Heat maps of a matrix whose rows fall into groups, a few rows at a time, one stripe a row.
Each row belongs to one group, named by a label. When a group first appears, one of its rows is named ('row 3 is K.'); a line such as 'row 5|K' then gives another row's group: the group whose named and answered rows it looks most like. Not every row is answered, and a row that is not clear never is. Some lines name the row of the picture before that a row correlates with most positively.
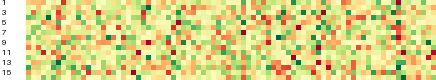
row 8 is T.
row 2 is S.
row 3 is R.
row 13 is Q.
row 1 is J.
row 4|J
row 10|Q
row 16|Q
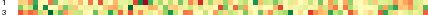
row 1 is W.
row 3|Q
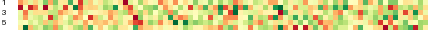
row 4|R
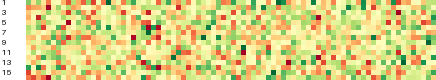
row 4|Q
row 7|S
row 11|R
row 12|Q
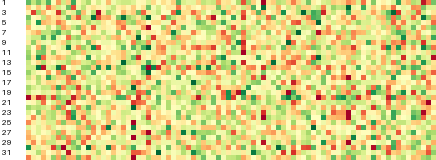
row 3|R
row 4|S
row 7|Q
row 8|Q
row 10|S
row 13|S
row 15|S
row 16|J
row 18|T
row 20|Q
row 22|T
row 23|J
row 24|J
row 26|T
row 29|J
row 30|T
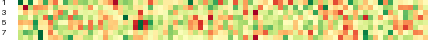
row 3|J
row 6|W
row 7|J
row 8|J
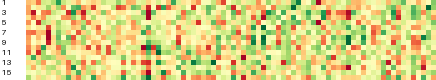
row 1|Q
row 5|Q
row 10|W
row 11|W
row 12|R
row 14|J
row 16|S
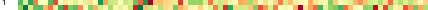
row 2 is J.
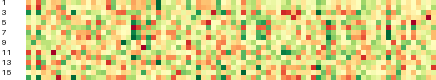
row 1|W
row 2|W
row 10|R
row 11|Q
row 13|W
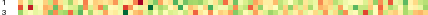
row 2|W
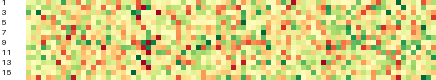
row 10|R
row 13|R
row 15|T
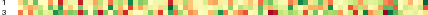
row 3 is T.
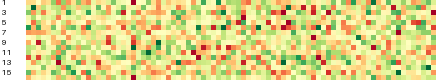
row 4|R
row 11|S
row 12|Q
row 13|R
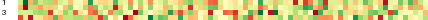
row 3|R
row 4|W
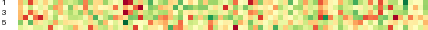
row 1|W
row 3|W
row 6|R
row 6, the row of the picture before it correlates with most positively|3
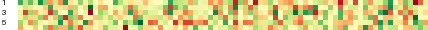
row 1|J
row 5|S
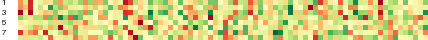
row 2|Q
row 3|W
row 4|T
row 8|R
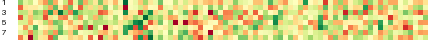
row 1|T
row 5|S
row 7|T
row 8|W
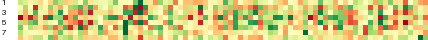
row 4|Q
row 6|T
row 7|T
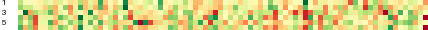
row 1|T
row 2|T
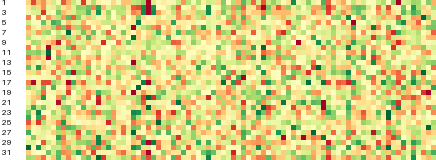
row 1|J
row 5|Q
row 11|J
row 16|R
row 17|J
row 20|W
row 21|R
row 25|W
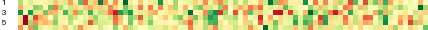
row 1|T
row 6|Q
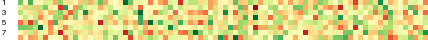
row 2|J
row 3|S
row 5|W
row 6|J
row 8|Q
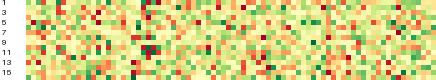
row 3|W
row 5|R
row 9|T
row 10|W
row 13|W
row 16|T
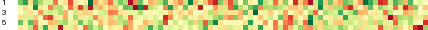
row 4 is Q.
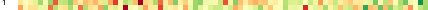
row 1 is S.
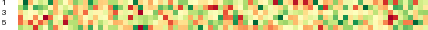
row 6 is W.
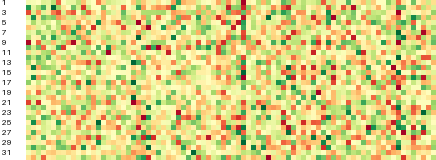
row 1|R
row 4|R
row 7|J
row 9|Q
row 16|R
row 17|T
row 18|J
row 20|T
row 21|W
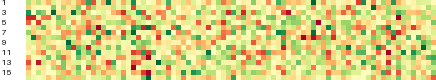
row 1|T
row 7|T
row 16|S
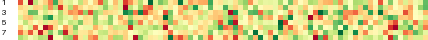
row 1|W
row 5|R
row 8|R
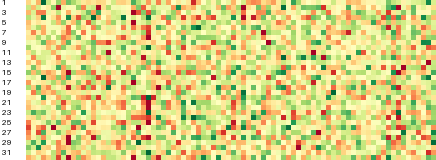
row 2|R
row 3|W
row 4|S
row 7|J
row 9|S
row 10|S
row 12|R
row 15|T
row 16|S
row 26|Q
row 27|Q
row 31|S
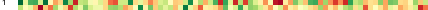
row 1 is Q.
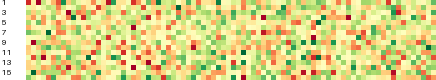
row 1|W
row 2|R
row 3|T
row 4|J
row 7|J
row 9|R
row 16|S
